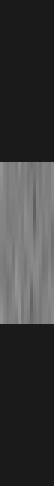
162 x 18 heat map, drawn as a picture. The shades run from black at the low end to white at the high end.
It is made of 3 by 1 panels. Panel 1,1: very low, flat. Panel 2,1: middling, streaked downward, faint in contrast. Panel 3,1: very low, flat.
